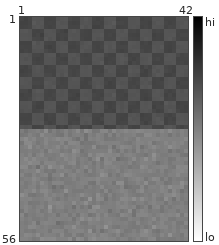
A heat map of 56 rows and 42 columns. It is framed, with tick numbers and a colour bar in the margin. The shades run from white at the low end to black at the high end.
The table splits into 2 rows of 1 panel. Panel 1,1: high, checkered, faint in contrast. Panel 2,1: middling, fine-grained, faint in contrast.
